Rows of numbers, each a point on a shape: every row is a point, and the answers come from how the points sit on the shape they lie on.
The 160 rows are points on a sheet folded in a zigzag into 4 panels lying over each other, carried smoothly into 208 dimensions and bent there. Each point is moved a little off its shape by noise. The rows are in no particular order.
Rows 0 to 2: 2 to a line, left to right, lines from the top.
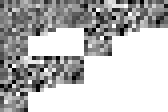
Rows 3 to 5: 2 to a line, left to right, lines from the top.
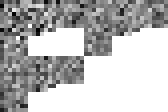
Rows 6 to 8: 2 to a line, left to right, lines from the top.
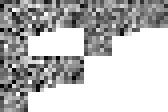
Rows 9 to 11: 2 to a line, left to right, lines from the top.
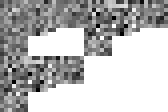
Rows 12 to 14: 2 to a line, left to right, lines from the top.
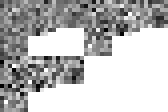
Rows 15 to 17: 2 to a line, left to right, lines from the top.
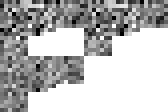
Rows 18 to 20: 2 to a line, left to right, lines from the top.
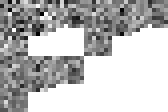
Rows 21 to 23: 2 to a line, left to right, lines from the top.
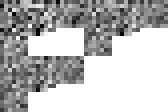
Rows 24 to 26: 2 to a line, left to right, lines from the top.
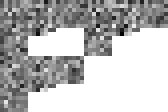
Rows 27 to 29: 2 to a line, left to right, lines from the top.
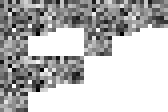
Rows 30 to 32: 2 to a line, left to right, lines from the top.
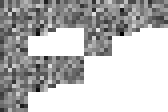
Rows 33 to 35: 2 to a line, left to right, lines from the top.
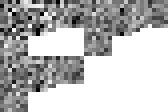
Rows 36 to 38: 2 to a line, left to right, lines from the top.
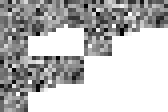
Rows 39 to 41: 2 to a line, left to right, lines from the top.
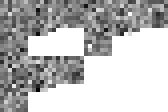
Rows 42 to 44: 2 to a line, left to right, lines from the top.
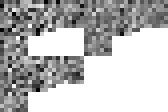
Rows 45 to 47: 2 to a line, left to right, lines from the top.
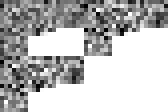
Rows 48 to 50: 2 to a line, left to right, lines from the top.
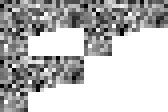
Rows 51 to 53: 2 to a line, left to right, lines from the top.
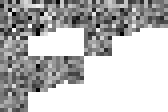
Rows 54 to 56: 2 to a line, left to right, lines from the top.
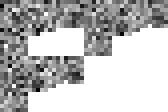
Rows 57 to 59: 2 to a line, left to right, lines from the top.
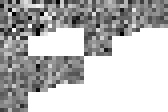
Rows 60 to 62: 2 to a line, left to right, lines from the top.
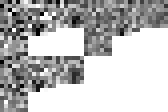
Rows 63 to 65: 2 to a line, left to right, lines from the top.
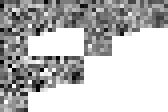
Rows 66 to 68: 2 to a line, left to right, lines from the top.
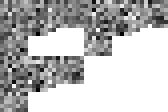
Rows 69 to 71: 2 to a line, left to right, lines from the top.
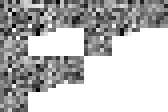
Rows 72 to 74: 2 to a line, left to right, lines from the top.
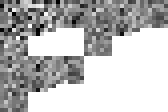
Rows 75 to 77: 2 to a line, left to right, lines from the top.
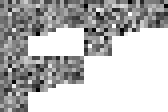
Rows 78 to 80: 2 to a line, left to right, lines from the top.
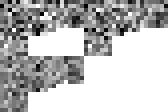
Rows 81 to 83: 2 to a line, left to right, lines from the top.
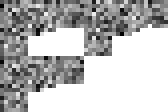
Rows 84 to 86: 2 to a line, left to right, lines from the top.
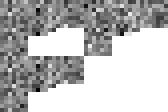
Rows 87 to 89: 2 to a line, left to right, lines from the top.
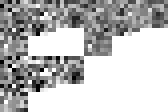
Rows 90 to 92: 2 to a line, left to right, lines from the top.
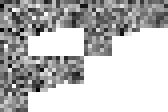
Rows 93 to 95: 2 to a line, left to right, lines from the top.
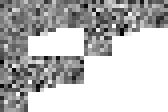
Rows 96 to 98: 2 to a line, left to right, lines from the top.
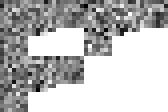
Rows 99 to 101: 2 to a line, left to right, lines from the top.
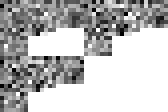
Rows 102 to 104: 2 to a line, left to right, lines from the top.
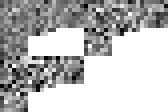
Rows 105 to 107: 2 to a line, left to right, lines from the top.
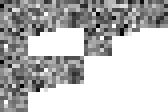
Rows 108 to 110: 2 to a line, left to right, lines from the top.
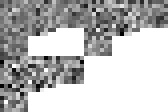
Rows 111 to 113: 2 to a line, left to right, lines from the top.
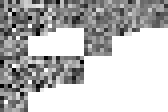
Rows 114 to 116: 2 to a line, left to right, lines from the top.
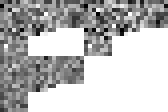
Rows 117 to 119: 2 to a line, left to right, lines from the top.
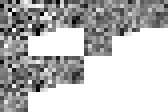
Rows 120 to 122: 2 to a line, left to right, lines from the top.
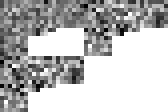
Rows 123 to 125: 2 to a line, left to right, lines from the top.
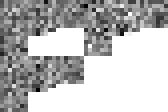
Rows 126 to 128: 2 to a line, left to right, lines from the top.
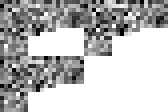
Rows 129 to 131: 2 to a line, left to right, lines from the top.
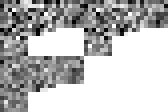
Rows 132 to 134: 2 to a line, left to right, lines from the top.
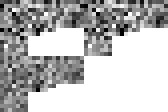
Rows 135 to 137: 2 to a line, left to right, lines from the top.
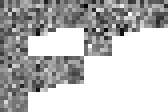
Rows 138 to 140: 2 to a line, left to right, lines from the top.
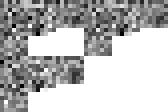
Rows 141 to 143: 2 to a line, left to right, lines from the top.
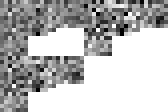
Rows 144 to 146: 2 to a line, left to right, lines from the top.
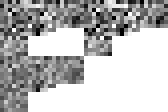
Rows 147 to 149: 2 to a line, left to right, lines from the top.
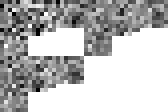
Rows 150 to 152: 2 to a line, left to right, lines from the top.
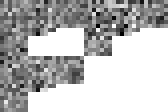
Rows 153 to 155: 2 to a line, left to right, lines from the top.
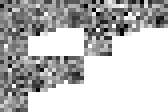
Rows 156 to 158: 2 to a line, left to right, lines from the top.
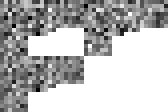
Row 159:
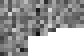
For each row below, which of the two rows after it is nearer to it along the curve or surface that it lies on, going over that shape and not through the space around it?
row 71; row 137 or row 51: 51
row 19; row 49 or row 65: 49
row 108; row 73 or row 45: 45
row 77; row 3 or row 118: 3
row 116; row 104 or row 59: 59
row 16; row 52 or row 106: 52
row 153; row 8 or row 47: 47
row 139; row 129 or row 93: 129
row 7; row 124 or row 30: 30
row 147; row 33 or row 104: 104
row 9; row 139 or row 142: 139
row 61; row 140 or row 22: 140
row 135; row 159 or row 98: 159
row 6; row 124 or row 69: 124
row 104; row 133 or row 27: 133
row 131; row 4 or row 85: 4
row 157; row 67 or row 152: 152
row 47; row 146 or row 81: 81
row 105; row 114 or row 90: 90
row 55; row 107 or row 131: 107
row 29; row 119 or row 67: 67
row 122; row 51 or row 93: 93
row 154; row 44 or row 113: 44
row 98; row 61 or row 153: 61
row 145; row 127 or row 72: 127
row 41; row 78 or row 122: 78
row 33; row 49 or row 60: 60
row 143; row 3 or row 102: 3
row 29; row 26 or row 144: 144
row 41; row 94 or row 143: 94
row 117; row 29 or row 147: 29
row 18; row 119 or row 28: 28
